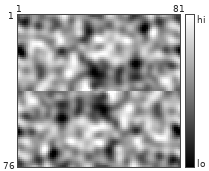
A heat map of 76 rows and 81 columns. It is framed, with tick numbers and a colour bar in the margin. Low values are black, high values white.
It looks the same turned upside down. The ninth with the lowest average is the centre. The texture is blotchy. No seam splits the table. No overall slope runs across the table.
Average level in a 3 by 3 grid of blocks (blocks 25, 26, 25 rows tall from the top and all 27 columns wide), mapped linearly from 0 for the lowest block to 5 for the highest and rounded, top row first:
453
404
354
